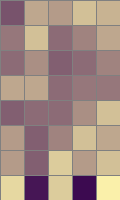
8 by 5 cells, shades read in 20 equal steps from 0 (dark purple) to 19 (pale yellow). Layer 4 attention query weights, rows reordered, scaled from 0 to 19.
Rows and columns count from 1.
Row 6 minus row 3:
4 -4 3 7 3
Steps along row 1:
up down up down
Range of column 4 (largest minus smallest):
15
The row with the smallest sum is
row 3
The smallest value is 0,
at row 8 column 4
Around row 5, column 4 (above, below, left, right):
9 15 8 15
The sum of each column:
84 75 85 80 108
